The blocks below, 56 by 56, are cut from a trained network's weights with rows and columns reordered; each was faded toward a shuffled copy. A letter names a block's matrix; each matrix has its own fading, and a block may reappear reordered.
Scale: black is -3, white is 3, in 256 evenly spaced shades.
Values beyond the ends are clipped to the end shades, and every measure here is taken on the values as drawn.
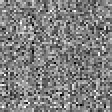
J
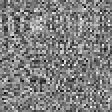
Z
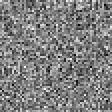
Z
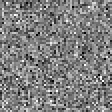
J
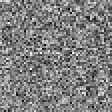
Z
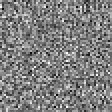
Z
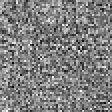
Z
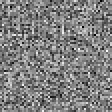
Z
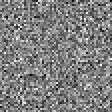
J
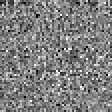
J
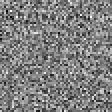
Z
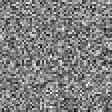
Z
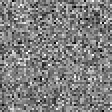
J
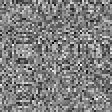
Z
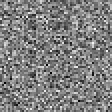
Z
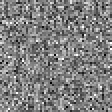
J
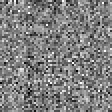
J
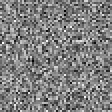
Z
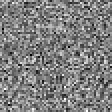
Z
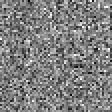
J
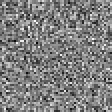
Z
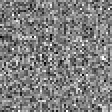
J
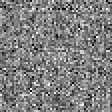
J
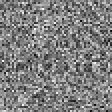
Z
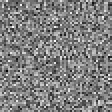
Z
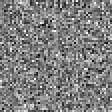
J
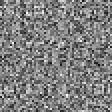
Z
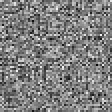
Z
